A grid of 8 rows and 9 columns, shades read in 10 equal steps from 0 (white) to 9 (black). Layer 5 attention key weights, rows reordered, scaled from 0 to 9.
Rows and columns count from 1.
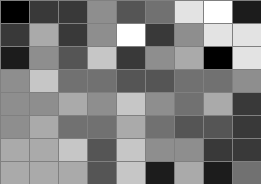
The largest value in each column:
9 7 7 6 7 8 6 9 8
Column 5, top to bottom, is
6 0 7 6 2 3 2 2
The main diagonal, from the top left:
9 3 6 5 2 5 4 8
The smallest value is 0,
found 2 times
